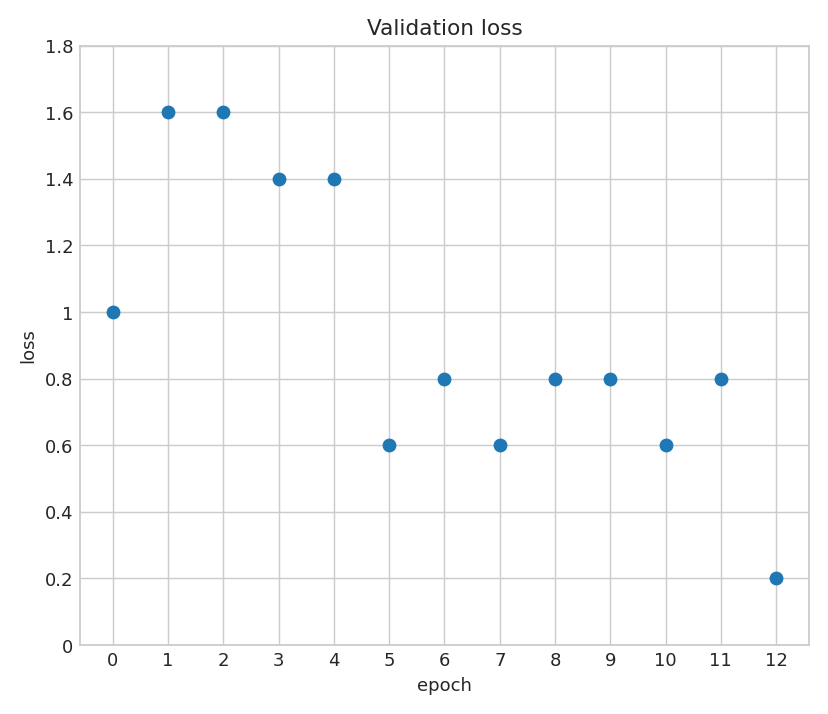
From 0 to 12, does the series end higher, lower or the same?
lower
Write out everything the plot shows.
Title: Validation loss
x-axis: epoch, ticks 0 1 2 3 4 5 6 7 8 9 10 11 12
y-axis: loss, ticks 0 0.2 0.4 0.6 0.8 1 1.2 1.4 1.6 1.8
Values:
1 1.6 1.6 1.4 1.4 0.6 0.8 0.6 0.8 0.8 0.6 0.8 0.2
